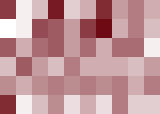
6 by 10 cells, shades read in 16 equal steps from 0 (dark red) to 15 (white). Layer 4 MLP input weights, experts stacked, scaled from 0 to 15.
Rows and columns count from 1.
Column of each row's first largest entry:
2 1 10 1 2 2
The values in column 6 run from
3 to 10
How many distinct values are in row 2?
10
